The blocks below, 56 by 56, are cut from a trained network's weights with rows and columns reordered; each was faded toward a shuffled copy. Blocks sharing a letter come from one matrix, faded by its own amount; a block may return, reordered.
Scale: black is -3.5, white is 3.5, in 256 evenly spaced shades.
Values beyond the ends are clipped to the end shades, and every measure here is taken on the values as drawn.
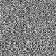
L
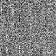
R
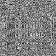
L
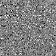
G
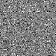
G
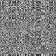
L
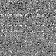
G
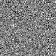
R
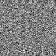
R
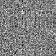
R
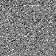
G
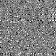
G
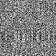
R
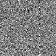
R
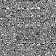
G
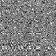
G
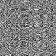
L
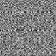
L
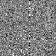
R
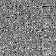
G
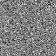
G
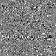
G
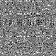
G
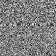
R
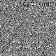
G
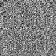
L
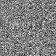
R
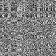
L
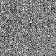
R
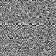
L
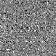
G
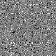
G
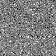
G
